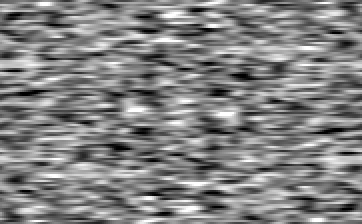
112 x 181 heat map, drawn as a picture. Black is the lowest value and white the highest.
Average level on the scale: 50%. Symmetry: a half turn. Slope: none. Grain: streaks across.
